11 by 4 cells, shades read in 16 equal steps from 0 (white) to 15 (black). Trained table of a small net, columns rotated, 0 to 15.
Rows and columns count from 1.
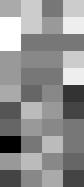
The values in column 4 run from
1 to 12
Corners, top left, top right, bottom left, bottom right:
5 3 11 11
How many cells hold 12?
1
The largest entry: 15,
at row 9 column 1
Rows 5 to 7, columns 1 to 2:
6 8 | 5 9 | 10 4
